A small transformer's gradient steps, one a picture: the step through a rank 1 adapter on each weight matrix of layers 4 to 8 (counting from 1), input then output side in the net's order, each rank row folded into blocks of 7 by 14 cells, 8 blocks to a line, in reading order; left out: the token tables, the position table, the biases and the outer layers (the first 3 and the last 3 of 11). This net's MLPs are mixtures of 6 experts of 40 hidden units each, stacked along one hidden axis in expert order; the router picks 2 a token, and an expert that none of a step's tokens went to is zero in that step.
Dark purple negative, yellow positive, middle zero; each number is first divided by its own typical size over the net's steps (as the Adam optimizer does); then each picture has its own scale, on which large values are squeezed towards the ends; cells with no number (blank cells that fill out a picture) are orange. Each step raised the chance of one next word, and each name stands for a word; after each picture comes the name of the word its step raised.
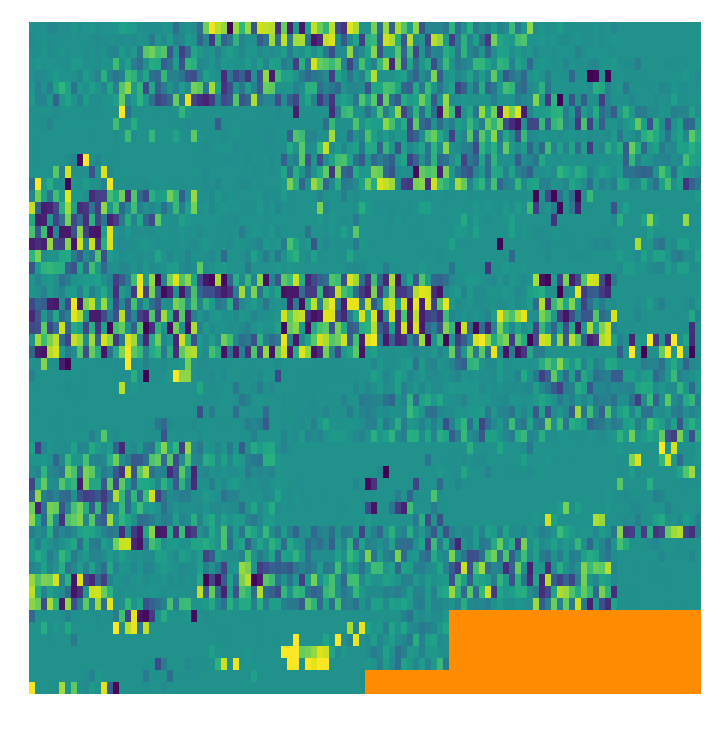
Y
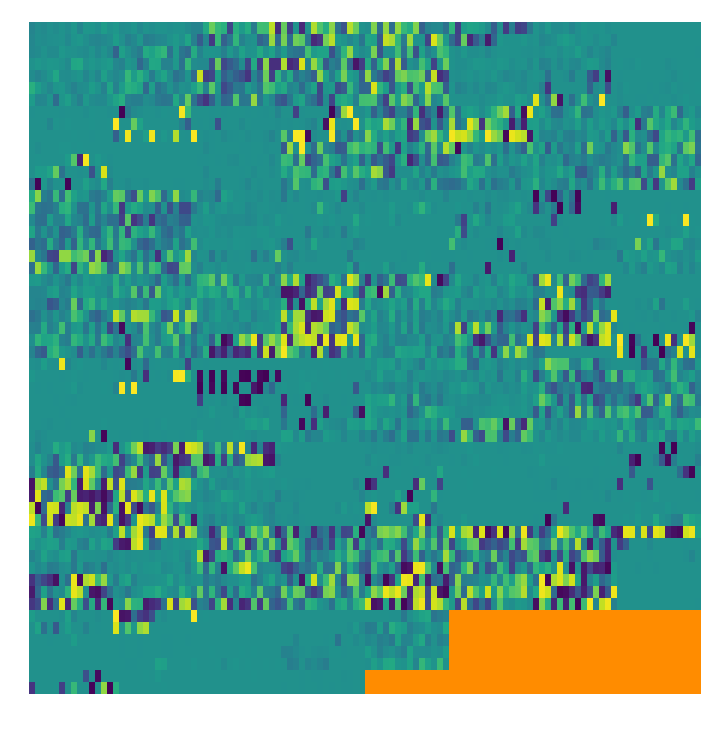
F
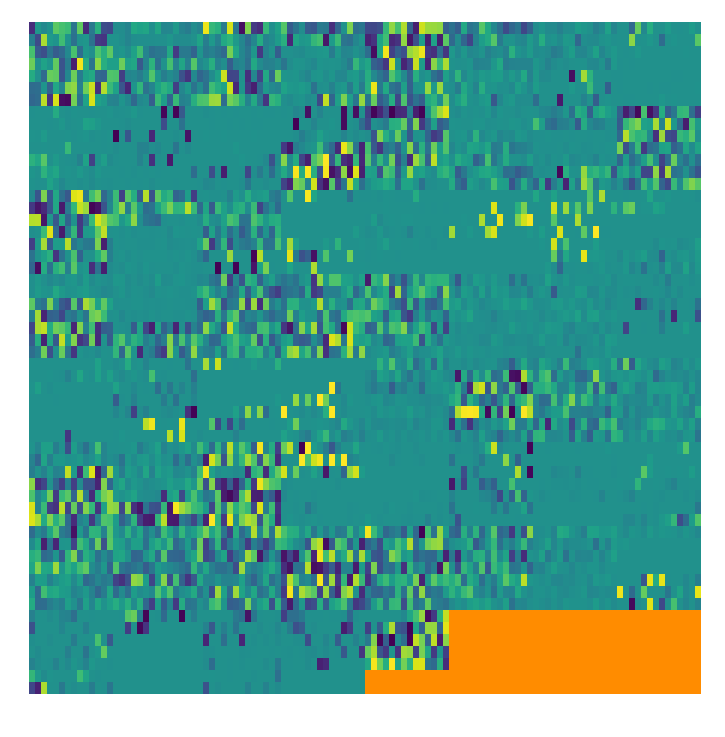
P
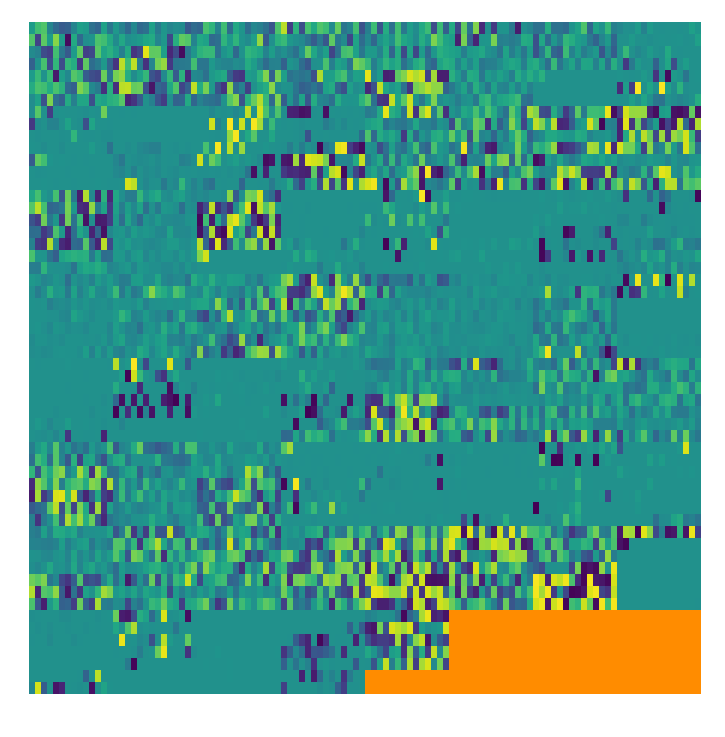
F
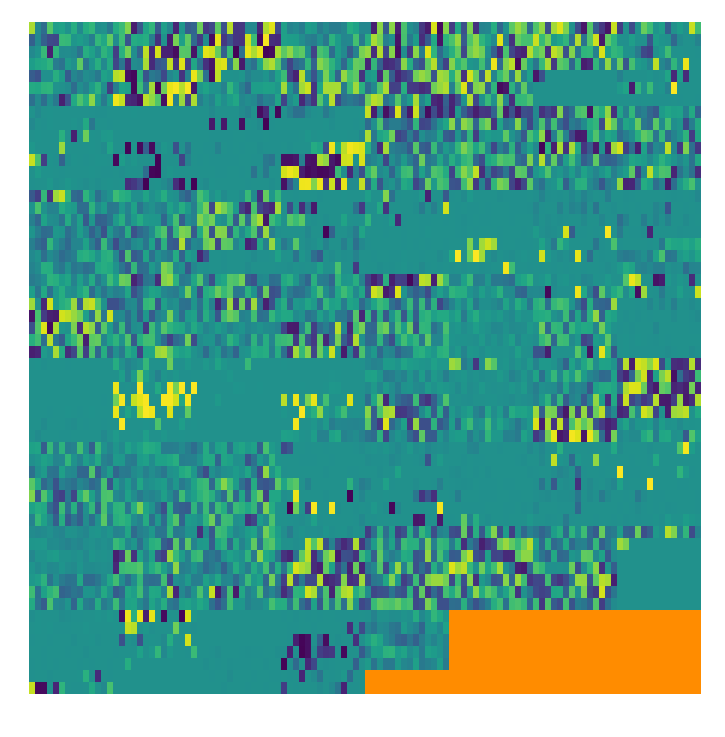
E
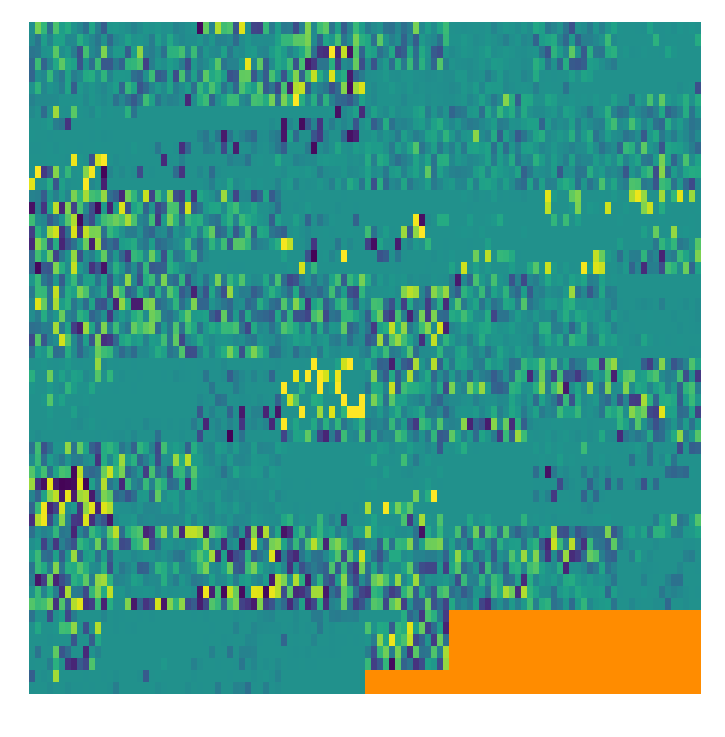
P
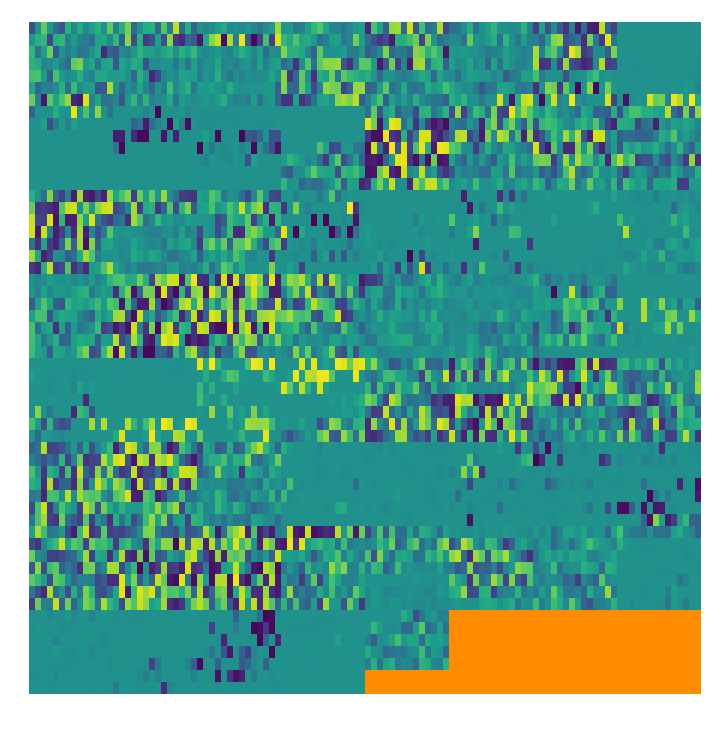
E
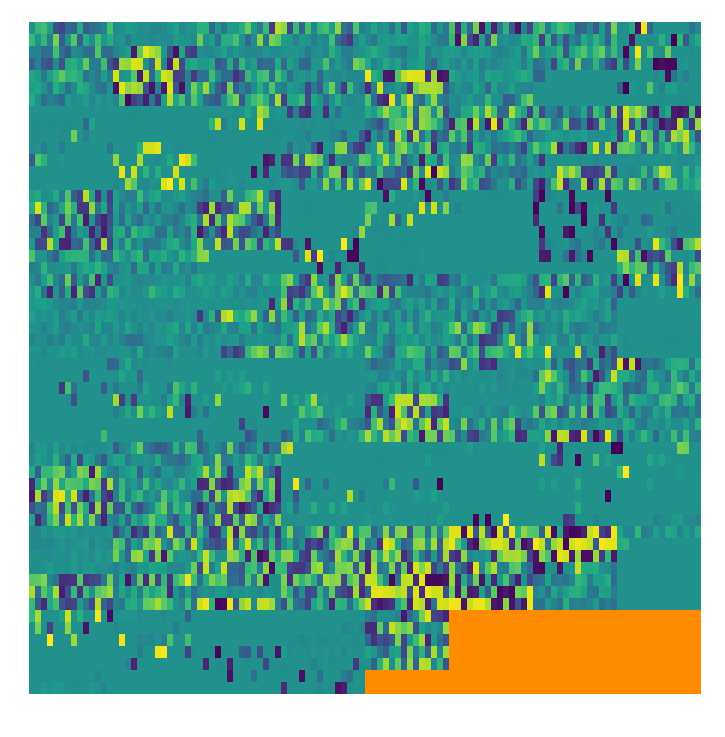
F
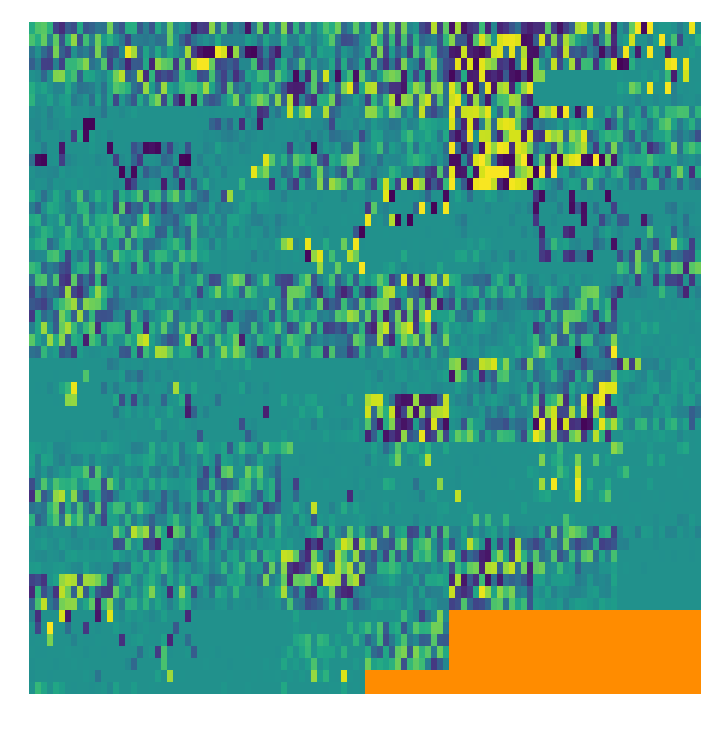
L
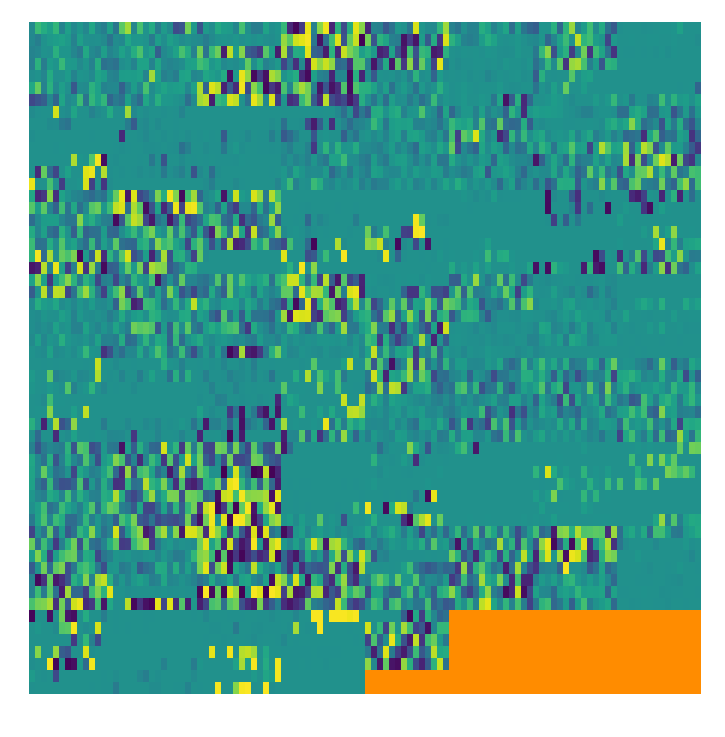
Y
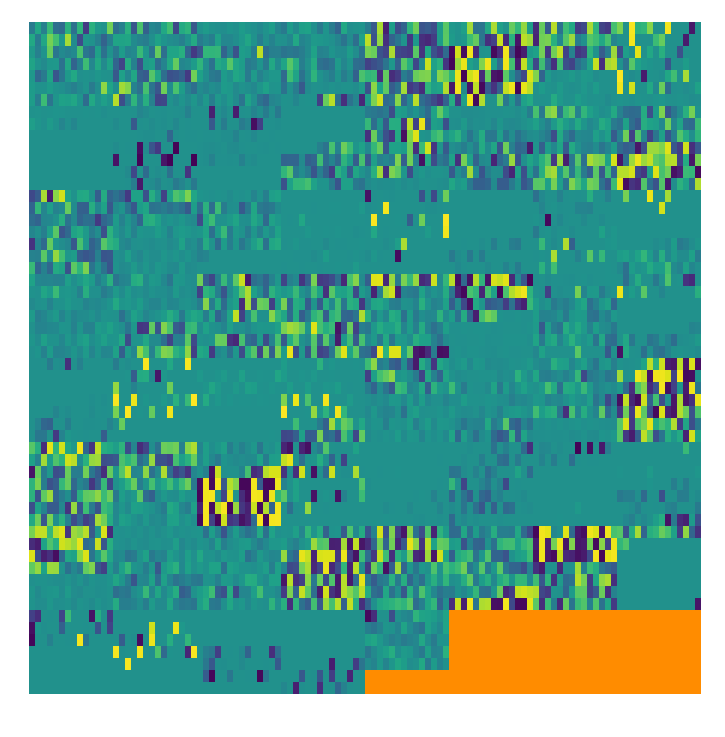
E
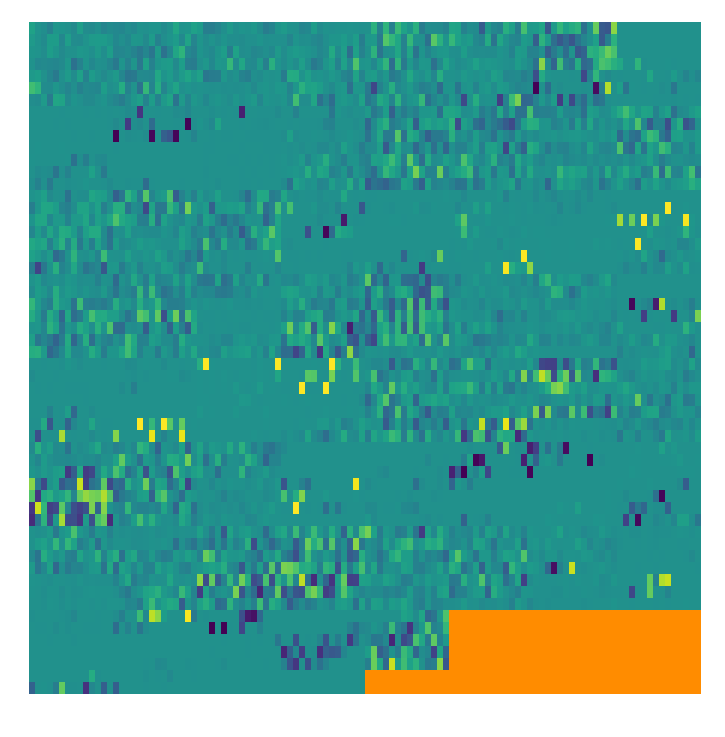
P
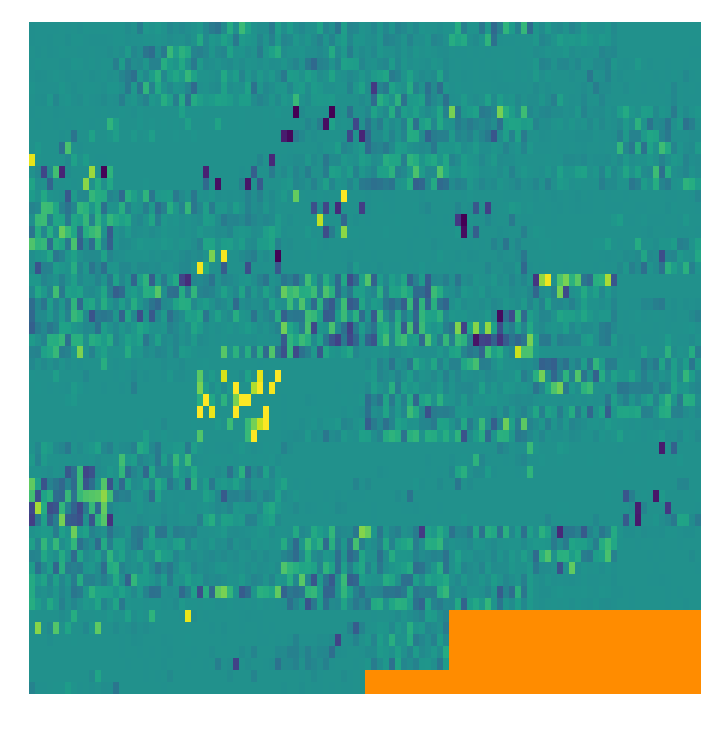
P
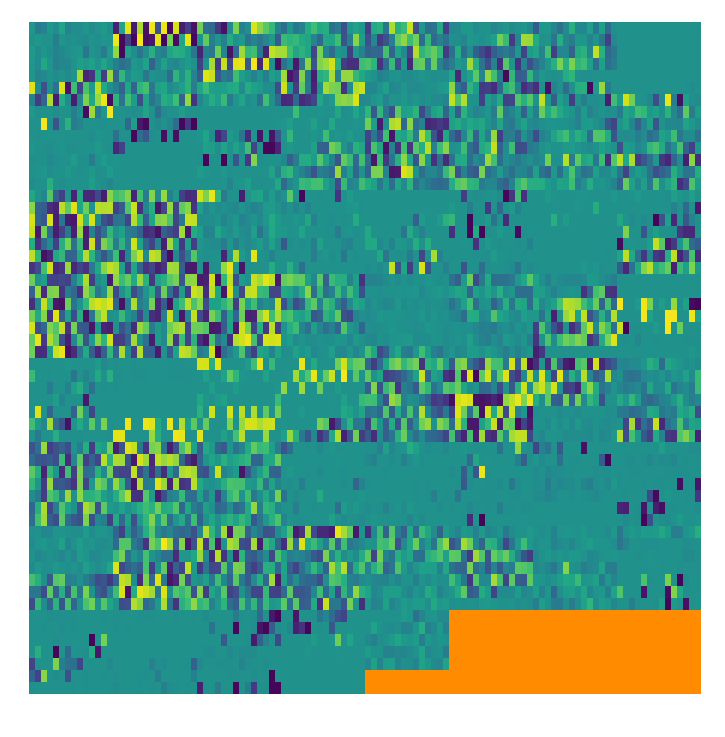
E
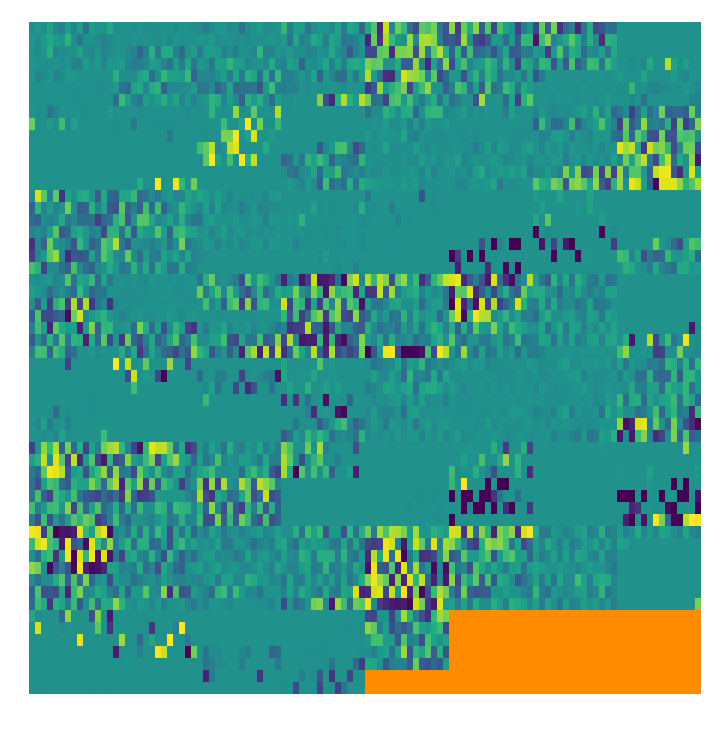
F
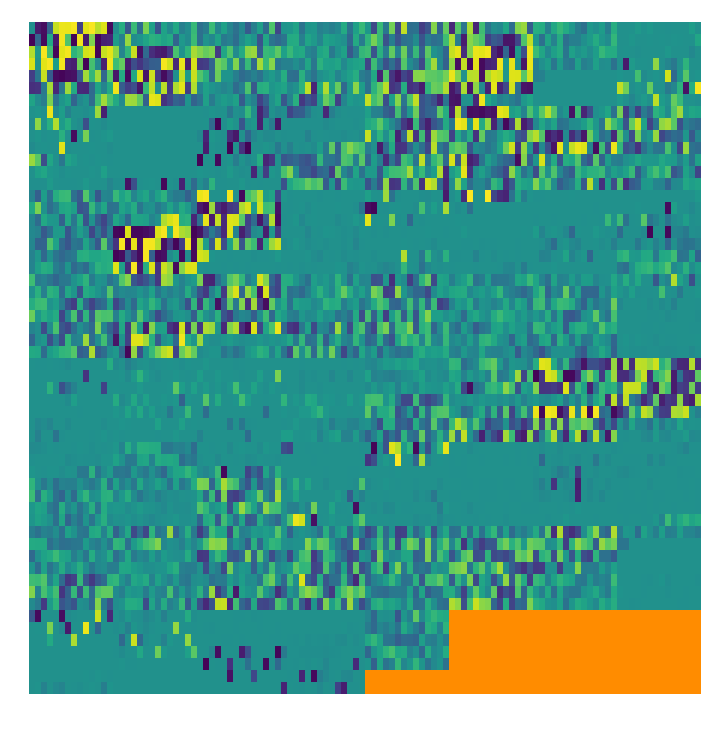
E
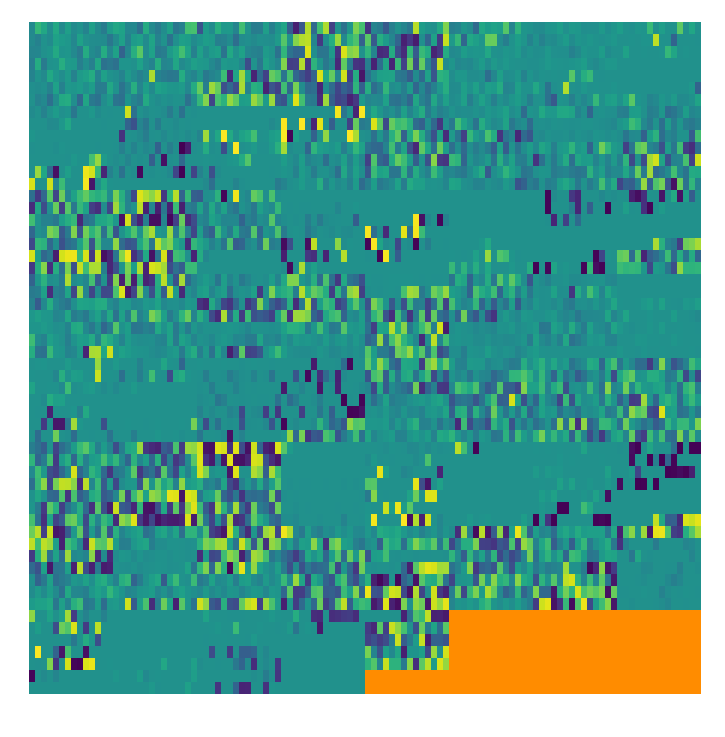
F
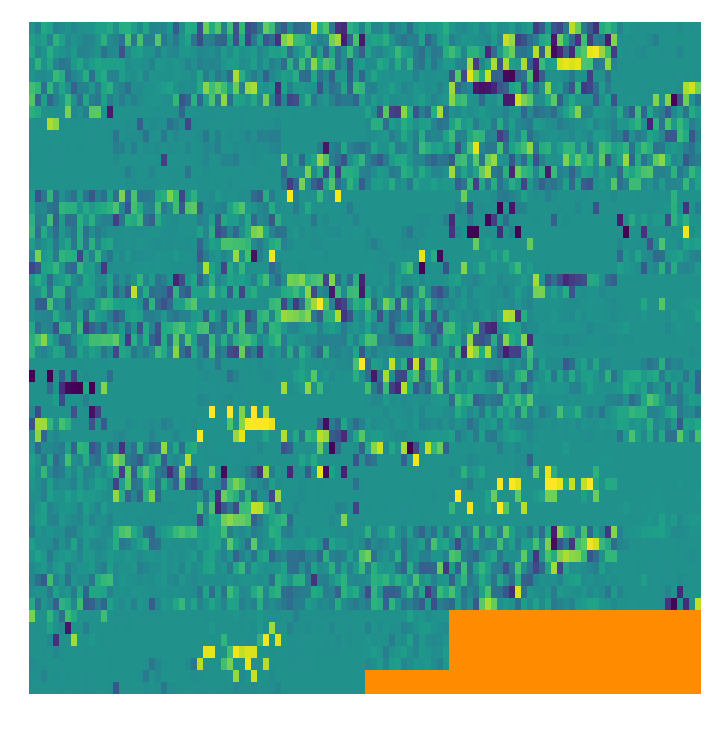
Y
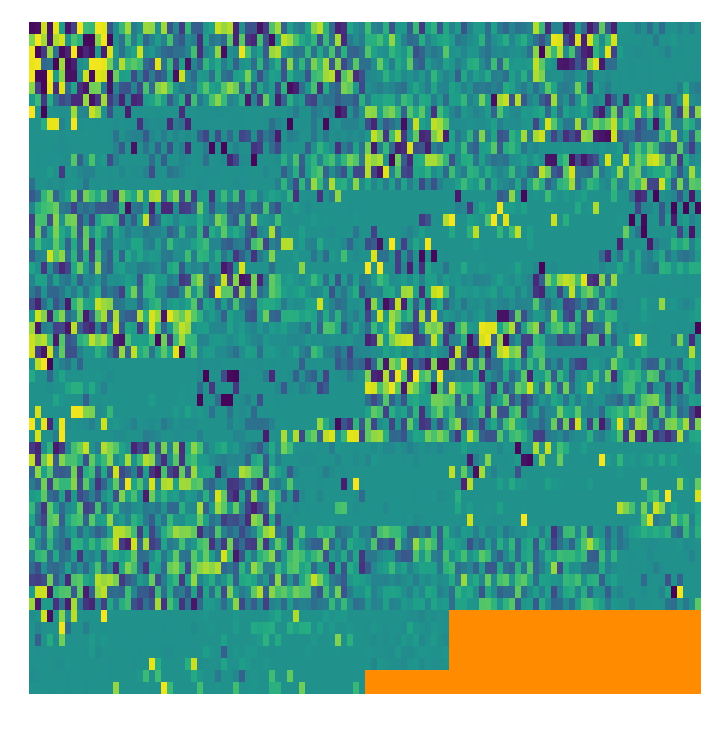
L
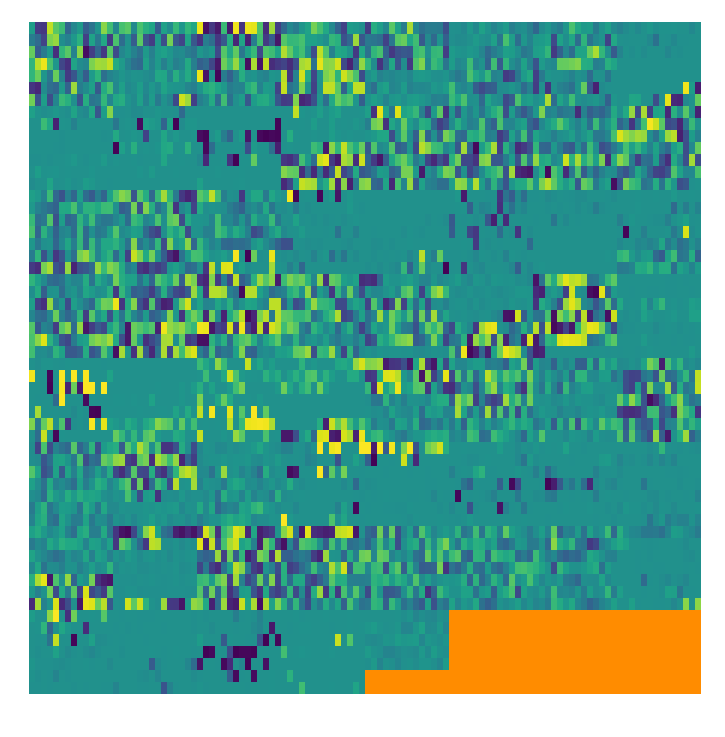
E
